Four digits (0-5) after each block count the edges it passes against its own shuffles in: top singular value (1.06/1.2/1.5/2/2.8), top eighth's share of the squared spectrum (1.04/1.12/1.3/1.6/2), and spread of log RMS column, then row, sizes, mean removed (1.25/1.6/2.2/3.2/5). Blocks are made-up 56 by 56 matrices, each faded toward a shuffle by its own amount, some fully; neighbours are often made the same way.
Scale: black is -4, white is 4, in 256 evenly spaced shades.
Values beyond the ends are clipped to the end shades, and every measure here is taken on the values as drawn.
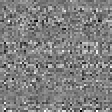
4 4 2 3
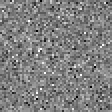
1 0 0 0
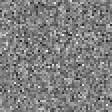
2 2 0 1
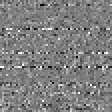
2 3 0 3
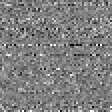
2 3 0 3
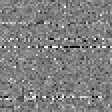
3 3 0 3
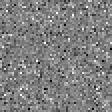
0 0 1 0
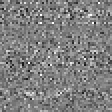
1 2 0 3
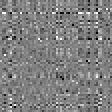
5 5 3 3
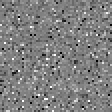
0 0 1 0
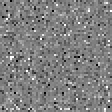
3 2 1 1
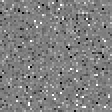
0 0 0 0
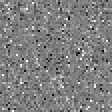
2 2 1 0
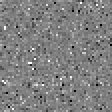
2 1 0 0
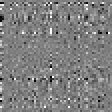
4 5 3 3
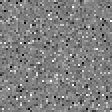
0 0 0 0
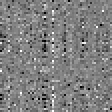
4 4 2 1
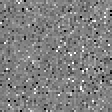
1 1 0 0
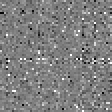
3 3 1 1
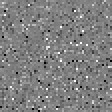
2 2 1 1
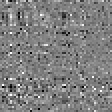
4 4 2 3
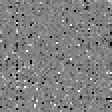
3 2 1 0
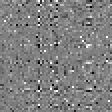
4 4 2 2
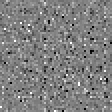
3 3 1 1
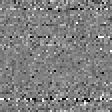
2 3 0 3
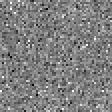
0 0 0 0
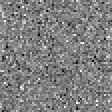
0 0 0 0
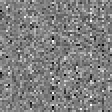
1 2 3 0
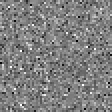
0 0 0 0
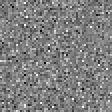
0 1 1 0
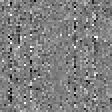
2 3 3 0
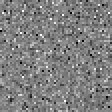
0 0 0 0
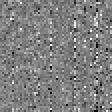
2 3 3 0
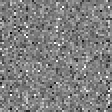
1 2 2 0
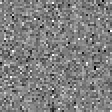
1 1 2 0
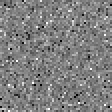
0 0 0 0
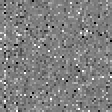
2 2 1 0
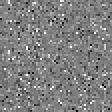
0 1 0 0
